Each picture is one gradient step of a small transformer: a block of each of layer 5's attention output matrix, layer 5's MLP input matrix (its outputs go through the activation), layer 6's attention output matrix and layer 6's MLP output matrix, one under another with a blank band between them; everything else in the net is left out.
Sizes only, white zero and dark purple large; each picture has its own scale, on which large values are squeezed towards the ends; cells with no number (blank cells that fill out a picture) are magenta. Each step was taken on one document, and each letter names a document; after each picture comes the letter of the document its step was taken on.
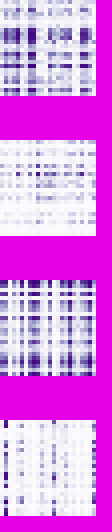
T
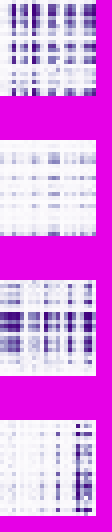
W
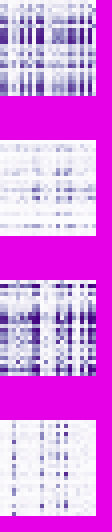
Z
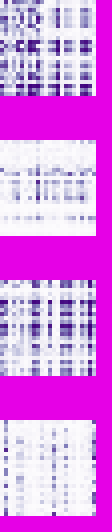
T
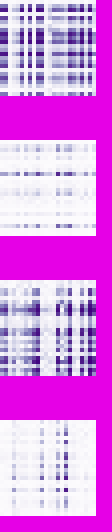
Z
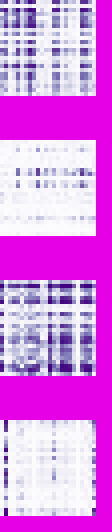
T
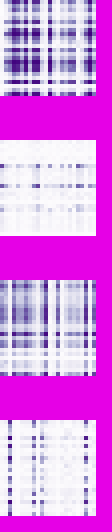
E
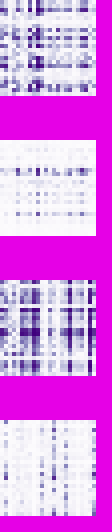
T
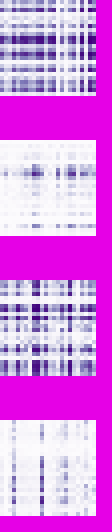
Z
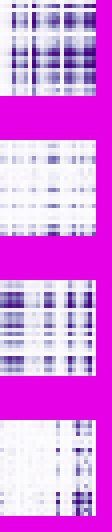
W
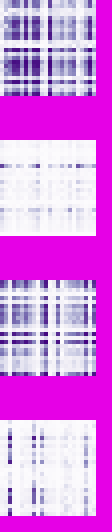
E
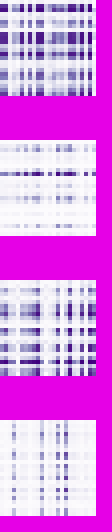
Z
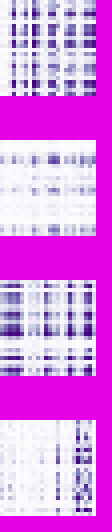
W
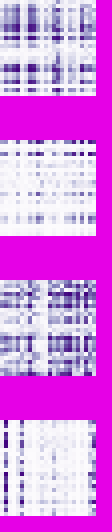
T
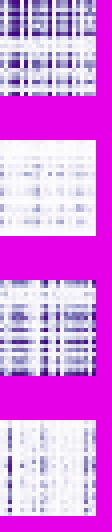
E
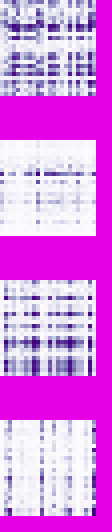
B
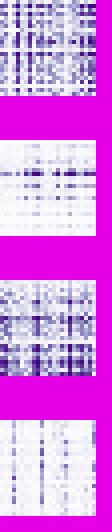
Z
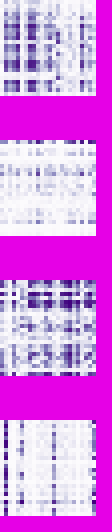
T
